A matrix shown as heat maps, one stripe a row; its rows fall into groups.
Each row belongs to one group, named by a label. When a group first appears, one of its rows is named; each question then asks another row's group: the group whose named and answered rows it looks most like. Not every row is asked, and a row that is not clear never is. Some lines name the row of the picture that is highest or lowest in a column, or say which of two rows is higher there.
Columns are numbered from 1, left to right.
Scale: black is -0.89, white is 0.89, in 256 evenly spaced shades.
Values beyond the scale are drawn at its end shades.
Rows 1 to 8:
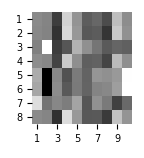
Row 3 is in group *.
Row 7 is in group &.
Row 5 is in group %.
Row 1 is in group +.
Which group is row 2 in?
+
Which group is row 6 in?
%
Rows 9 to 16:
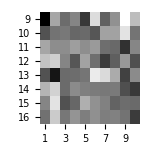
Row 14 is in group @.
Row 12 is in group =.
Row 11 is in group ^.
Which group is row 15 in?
*
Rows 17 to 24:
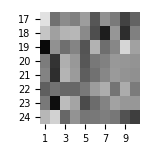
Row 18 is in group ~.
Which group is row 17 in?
&
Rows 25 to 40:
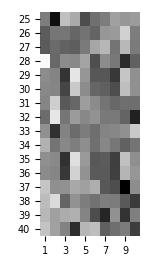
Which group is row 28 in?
&
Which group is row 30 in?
+
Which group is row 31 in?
*
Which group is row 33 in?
%
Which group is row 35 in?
+
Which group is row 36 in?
+
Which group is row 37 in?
^
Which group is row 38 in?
@
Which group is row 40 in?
=
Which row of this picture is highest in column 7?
27
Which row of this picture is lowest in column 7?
39
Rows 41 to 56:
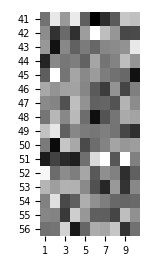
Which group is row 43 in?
%
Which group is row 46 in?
~
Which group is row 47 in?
+
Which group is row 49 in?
@
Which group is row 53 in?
~
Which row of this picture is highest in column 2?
45
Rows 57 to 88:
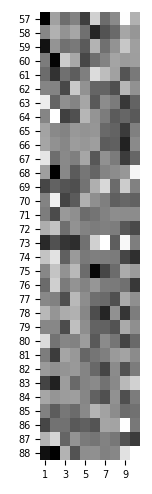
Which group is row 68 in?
%
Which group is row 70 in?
*
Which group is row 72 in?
@
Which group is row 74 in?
@
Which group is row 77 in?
+
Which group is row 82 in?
~
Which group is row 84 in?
~
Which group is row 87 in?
@
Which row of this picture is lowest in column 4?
73
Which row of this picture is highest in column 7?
73
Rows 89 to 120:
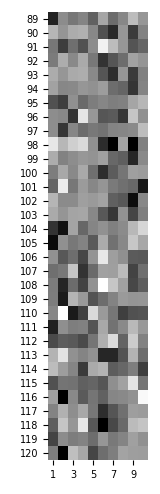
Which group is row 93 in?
~
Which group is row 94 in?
^
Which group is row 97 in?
%
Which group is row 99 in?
^
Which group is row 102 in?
^
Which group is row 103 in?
~
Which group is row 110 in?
*
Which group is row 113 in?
=
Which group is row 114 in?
=
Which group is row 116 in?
%
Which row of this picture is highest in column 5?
110
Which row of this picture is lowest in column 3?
110
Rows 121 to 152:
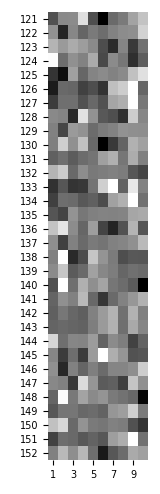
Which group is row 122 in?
%
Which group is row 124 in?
&
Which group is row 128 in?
+
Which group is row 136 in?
=
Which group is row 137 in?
%
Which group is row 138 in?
*
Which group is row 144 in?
&
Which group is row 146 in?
%
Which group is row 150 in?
@
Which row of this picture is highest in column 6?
145
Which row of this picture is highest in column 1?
124
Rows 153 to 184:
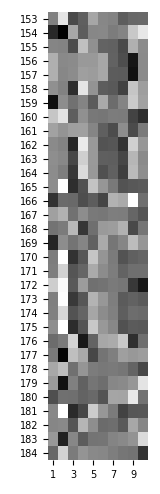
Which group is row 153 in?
*
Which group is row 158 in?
+
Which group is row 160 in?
@
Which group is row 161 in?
~
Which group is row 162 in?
+
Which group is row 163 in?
+
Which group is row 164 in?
+
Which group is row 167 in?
@
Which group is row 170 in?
*
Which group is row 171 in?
*
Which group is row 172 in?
@
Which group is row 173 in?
*
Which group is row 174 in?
*
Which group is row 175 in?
*
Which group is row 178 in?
@
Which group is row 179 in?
%
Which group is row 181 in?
*
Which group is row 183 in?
%
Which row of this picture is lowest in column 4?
176
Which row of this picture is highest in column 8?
176
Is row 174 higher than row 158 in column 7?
Yes
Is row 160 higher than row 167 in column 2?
Yes
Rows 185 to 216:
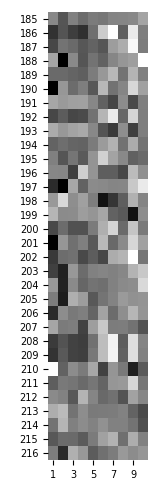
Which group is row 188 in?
%
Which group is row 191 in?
~
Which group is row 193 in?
~
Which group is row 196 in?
+
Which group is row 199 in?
^
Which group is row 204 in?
%
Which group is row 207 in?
=
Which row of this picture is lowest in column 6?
198
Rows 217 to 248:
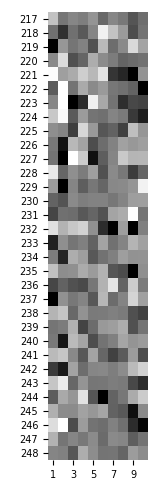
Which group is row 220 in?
*
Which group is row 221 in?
^
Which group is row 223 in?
*
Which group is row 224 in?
@
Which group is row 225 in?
+
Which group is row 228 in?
&
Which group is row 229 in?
%
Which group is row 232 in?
~
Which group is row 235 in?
^
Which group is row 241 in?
=
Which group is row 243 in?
@
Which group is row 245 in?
^
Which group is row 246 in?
@
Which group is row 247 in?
&
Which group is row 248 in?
+
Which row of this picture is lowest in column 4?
223
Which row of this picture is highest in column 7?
236
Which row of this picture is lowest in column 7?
232
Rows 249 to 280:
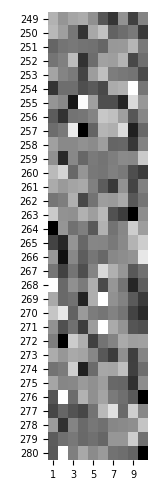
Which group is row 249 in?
~
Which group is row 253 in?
=
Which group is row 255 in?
+
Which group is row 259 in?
%
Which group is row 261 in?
~
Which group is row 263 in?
^
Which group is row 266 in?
%
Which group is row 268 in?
&
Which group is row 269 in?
=
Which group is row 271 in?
=
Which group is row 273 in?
~
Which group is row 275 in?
^
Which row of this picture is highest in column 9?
254
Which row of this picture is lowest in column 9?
263
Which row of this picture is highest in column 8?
257
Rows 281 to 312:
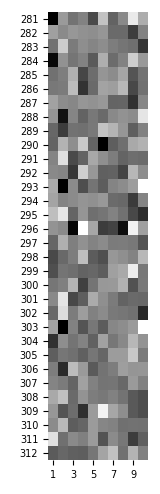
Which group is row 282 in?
^
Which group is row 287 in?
^
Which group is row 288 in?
%
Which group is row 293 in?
%
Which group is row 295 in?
@
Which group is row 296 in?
+
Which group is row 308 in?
@
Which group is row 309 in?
=
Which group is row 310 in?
*
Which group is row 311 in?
&
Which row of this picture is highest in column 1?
311
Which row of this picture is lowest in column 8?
296
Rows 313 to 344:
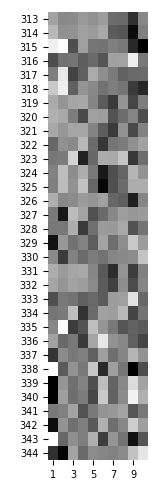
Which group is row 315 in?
@
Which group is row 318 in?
@
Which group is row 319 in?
~
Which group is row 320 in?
=
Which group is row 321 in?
~
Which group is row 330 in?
%
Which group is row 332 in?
~
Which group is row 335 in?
*
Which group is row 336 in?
=
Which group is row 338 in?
&
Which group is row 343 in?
&
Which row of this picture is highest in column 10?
344
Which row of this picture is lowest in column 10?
315
